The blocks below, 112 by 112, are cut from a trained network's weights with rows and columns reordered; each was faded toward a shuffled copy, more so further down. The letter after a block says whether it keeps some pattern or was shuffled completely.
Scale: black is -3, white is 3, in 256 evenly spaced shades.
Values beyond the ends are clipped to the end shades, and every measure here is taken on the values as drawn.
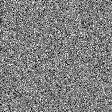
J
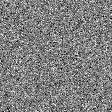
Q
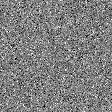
Q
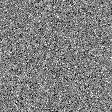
Q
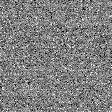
J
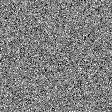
Q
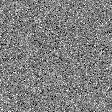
Q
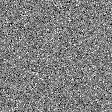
Q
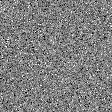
Q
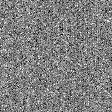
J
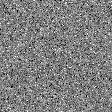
Q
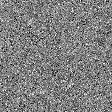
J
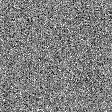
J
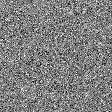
Q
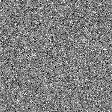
J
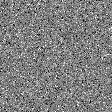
Q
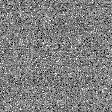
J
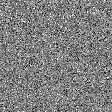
Q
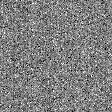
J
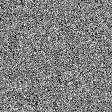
J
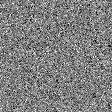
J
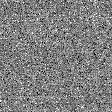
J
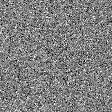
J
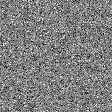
Q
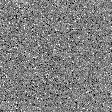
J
